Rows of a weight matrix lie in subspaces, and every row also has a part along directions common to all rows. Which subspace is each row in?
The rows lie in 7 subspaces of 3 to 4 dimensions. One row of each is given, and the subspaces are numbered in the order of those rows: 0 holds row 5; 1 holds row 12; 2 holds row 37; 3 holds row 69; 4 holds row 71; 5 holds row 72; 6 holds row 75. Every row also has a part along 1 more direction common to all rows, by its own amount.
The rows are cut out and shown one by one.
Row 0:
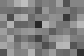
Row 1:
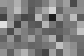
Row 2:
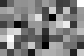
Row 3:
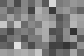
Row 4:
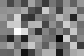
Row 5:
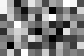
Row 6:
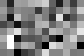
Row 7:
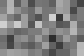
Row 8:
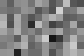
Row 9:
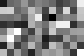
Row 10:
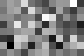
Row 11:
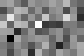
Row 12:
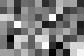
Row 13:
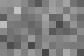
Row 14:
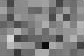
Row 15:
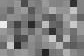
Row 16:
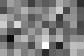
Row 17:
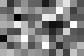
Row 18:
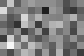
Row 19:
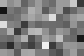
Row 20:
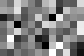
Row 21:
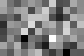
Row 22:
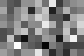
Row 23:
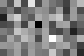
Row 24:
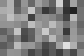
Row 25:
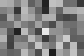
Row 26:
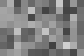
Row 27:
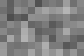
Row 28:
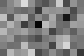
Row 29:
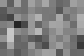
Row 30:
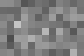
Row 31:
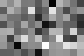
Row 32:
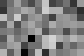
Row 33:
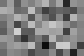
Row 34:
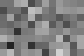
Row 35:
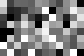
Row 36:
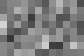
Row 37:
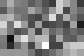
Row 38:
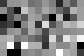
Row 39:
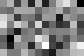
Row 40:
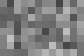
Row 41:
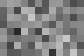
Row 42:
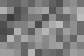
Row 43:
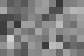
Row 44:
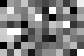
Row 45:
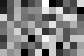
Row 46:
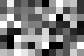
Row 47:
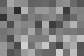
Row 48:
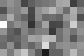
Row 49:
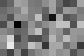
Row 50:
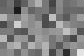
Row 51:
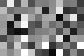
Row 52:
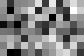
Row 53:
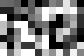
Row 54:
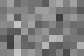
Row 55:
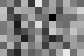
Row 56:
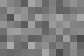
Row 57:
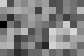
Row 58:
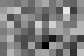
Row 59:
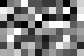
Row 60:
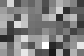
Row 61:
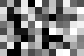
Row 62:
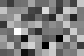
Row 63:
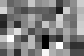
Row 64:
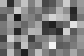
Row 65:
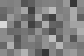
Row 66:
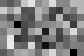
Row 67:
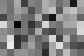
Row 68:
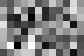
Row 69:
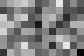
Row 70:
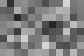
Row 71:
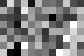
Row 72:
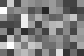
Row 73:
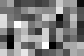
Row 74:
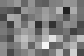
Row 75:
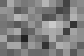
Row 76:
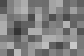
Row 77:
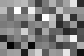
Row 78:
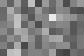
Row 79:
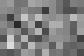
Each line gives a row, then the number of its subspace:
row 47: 4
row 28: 3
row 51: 5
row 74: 4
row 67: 1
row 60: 5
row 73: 6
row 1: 1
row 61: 4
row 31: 2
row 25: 0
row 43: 3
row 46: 2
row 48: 1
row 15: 1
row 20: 1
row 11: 3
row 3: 2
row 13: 1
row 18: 5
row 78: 4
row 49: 0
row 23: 4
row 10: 1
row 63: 0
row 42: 3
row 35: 3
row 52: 4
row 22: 2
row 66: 0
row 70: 6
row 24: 6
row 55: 4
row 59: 3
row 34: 5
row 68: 0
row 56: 5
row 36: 0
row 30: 0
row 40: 6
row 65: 1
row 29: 5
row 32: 0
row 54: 2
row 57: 2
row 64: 6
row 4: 5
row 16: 0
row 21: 2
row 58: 4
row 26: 6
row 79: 5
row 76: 0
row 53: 6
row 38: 4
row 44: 3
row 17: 6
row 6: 2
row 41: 0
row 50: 1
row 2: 3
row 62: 5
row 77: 1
